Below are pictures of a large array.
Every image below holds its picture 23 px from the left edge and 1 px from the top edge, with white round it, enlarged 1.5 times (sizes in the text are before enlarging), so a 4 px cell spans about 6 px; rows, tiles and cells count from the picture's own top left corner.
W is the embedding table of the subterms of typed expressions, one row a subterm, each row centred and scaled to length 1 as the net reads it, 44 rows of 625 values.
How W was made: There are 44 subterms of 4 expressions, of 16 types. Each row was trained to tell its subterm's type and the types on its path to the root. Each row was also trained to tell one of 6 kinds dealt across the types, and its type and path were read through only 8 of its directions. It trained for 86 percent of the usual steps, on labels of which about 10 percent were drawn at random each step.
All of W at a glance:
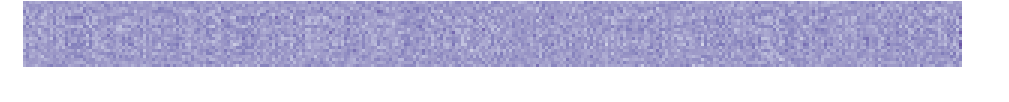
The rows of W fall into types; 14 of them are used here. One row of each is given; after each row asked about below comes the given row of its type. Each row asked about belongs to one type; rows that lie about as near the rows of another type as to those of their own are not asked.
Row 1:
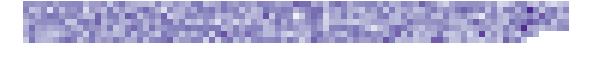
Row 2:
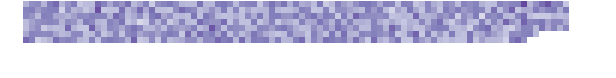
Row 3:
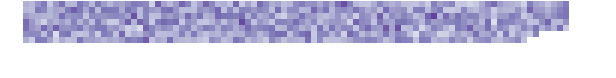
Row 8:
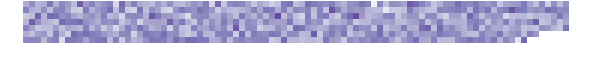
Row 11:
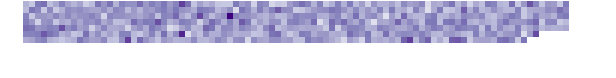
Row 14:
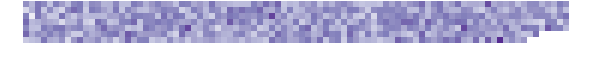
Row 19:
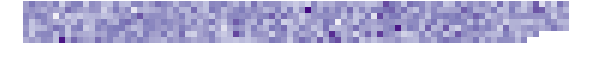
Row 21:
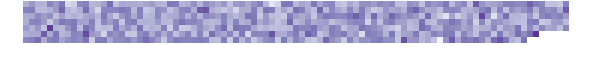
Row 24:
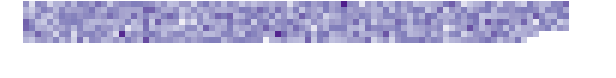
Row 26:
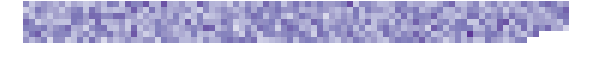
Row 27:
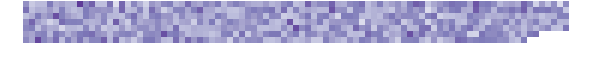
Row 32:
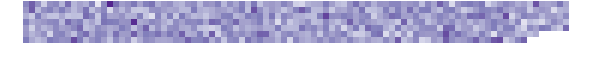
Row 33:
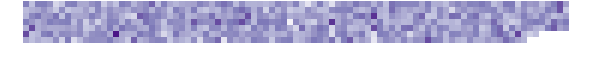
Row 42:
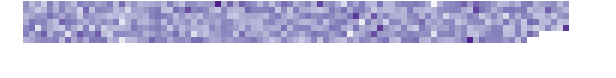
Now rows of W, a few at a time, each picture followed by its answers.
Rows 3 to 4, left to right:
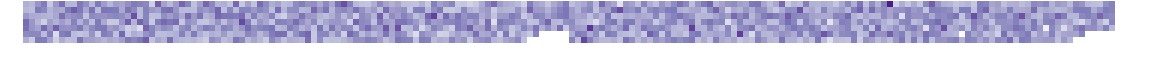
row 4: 3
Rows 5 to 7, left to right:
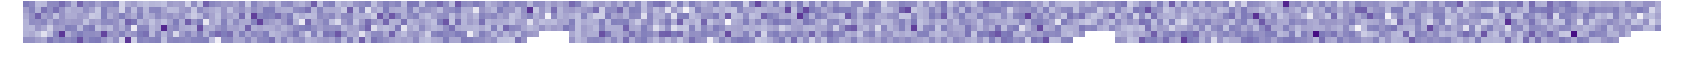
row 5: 21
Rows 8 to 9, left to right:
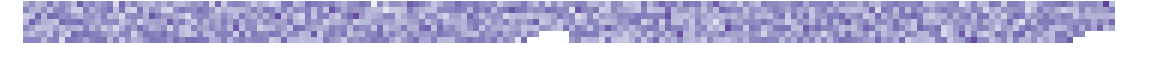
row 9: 2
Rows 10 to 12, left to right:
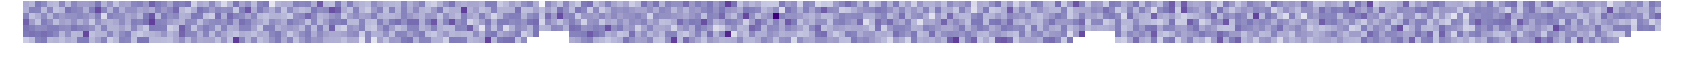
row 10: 11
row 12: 14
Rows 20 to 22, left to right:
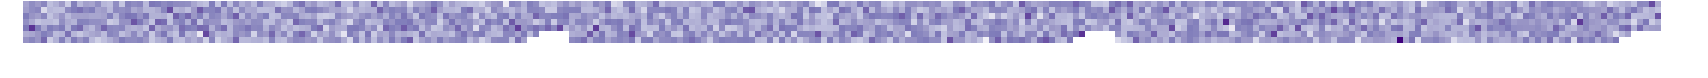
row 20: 3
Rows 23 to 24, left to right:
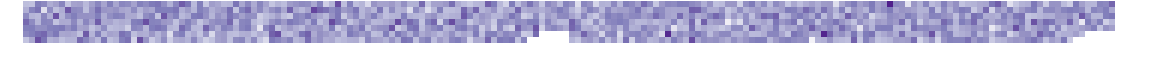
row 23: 11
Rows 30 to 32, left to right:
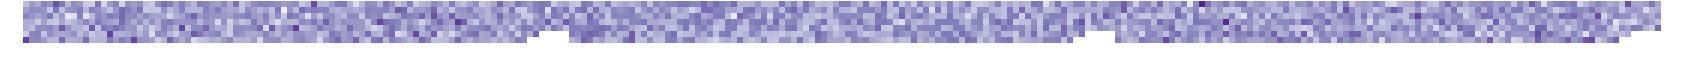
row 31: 11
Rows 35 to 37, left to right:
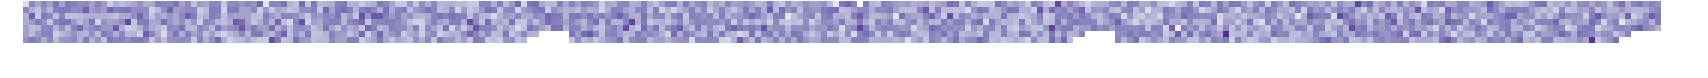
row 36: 33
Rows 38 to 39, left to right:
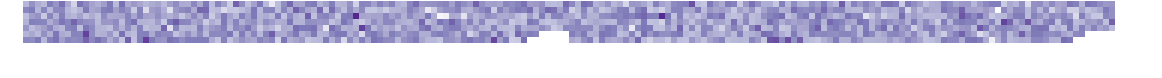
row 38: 21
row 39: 26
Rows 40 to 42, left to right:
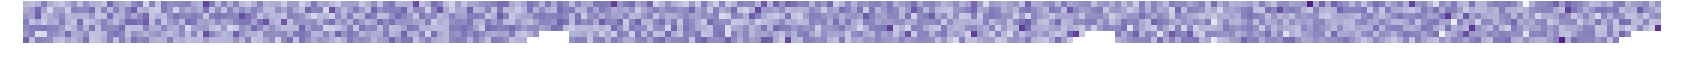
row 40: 3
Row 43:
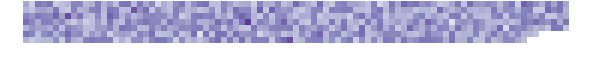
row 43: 33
